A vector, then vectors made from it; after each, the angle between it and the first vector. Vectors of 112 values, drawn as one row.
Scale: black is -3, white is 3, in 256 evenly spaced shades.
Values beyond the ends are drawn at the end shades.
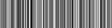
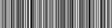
nearly parallel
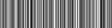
nearly parallel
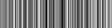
orthogonal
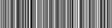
nearly parallel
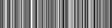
partly opposed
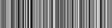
nearly parallel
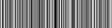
orthogonal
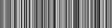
nearly opposite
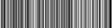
orthogonal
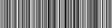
partly opposed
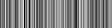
partly opposed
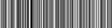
nearly parallel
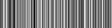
orthogonal
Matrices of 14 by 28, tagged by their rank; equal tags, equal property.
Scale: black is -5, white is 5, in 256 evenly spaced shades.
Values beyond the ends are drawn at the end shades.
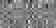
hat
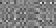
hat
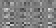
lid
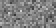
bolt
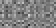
hat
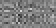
hat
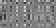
lid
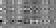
lid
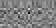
hat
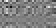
lid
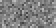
bolt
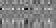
lid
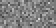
bolt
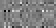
lid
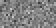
bolt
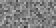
bolt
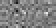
hat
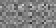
hat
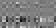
lid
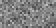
bolt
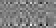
lid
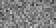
bolt
